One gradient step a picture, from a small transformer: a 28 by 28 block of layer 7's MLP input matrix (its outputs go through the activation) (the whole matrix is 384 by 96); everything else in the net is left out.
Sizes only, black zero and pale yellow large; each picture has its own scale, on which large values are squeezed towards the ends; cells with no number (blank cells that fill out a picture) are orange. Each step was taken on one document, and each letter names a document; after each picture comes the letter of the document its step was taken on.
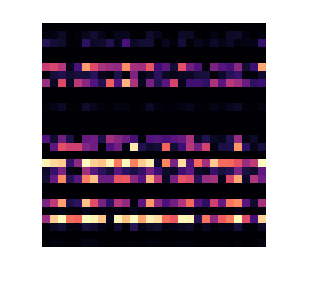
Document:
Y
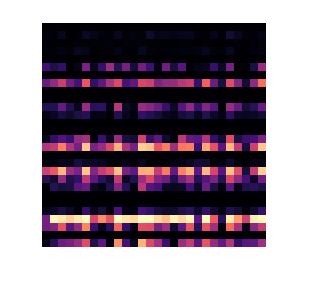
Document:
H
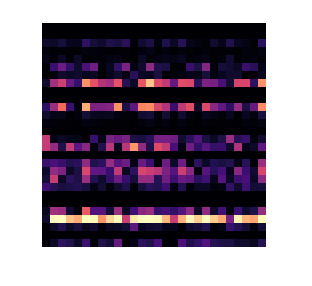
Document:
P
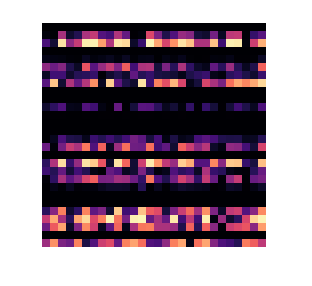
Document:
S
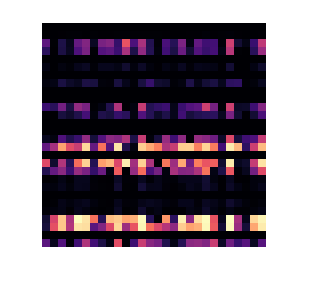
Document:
H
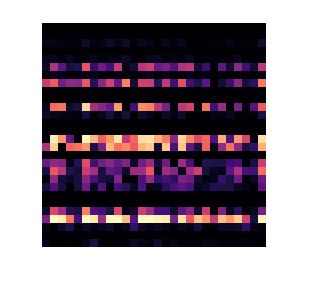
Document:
P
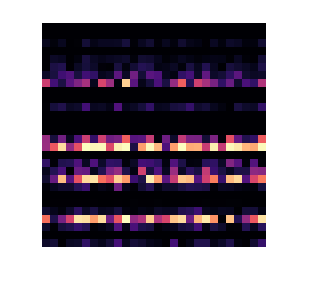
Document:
S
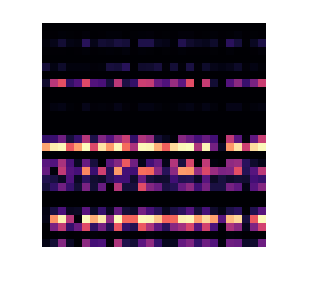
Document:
S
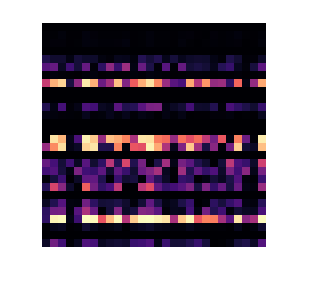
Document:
P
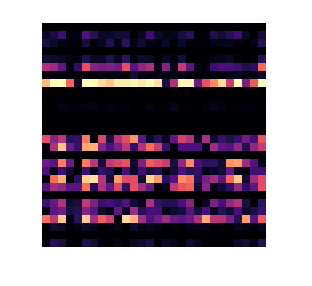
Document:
Y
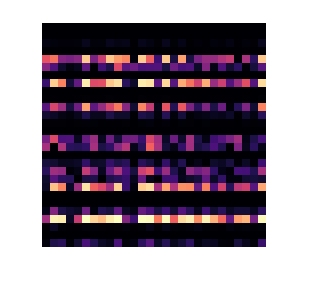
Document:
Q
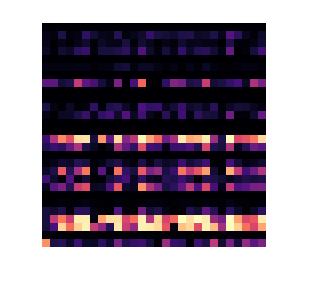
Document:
H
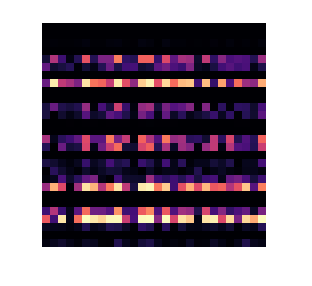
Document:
Q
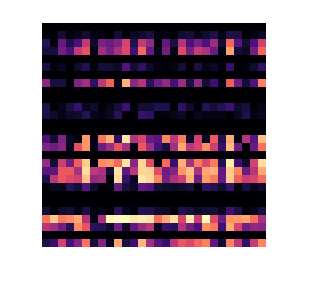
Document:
H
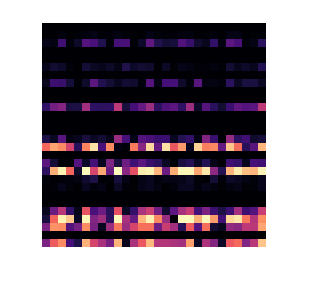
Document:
S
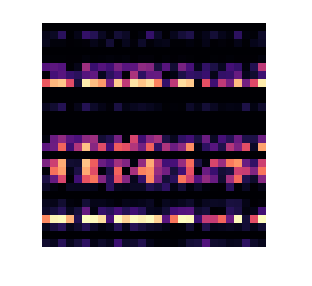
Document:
Y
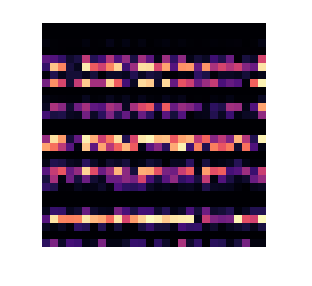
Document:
P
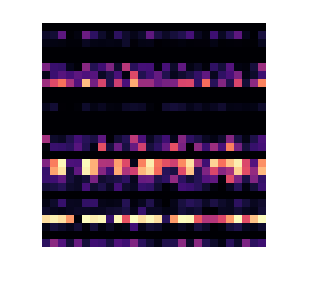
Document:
Y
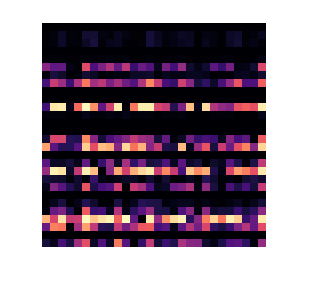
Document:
P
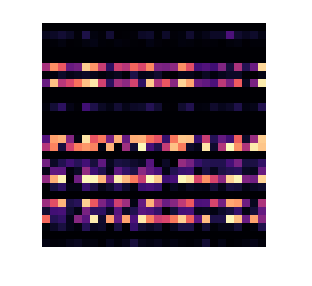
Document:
Y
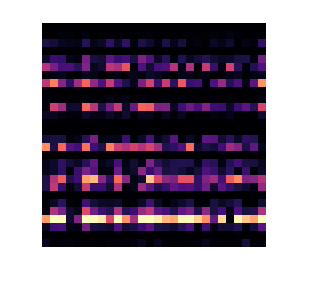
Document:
P
